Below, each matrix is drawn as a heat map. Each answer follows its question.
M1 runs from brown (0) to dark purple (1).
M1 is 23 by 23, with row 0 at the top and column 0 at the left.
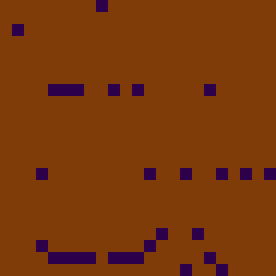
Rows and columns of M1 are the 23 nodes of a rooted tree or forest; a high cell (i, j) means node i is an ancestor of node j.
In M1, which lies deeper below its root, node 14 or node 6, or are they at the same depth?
node 6
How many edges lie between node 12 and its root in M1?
2
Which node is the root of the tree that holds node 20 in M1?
14
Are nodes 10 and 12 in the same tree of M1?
no
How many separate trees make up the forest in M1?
5
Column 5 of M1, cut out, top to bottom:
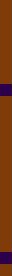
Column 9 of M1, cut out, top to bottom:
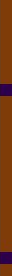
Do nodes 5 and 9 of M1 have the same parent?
yes
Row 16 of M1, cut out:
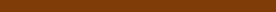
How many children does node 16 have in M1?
0
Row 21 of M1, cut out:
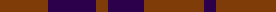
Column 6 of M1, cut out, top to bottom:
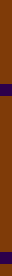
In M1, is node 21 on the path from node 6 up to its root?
yes
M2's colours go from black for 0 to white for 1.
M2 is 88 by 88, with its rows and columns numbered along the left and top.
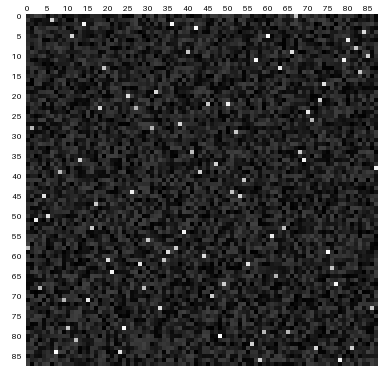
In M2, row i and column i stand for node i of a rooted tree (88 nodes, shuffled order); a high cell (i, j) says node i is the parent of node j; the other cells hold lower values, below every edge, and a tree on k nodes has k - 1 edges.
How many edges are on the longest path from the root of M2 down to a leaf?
16
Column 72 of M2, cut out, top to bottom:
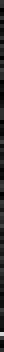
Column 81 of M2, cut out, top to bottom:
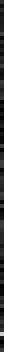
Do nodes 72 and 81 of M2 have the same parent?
yes
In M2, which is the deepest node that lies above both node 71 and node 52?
5
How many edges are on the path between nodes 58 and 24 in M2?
3
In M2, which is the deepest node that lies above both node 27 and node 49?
45
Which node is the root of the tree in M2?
22
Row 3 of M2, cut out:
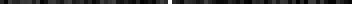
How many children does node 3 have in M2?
1
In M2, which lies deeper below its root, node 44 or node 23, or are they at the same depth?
the same depth
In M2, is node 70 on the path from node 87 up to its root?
no
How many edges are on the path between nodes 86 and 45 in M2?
5
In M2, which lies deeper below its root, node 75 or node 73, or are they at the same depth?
node 75
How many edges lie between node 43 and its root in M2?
13
